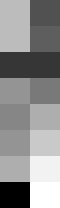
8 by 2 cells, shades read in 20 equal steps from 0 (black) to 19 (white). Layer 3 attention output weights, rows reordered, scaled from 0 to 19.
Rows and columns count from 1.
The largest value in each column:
14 19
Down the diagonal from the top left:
14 7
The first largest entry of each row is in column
1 1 1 1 2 2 2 2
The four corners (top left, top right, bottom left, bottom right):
14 6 0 19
